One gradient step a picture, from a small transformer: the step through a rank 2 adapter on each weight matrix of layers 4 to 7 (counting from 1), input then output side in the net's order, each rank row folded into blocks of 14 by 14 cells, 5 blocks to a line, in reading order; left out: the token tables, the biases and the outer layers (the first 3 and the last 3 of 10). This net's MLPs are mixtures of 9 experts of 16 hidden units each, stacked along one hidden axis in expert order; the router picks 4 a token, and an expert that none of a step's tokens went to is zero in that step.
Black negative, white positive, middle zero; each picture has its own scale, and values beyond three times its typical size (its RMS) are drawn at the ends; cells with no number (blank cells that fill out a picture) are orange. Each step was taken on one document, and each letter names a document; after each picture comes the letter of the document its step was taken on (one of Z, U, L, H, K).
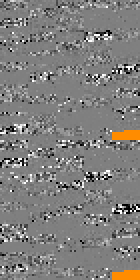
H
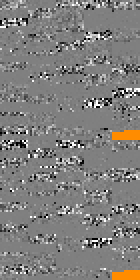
H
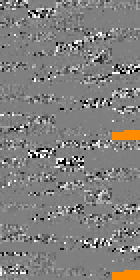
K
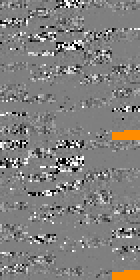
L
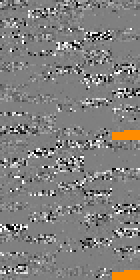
H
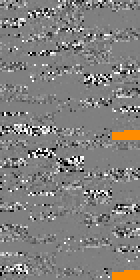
H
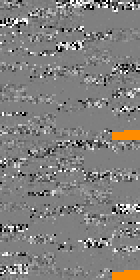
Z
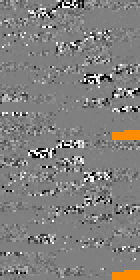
K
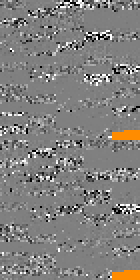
Z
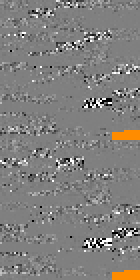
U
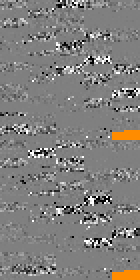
H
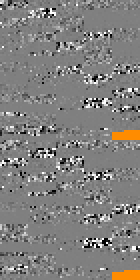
U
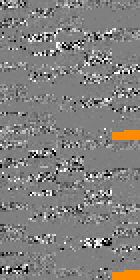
L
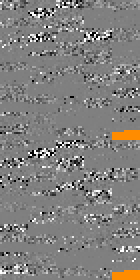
K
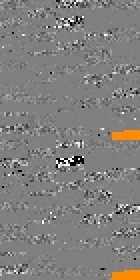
U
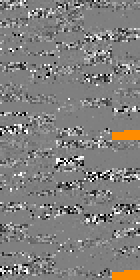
Z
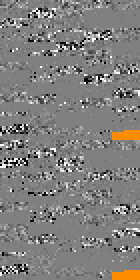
L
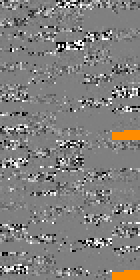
L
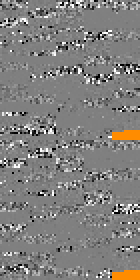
Z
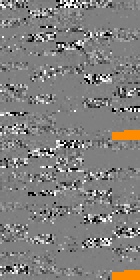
L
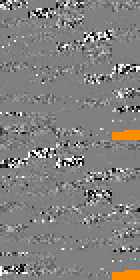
K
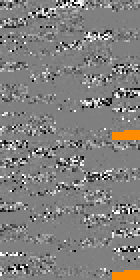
H
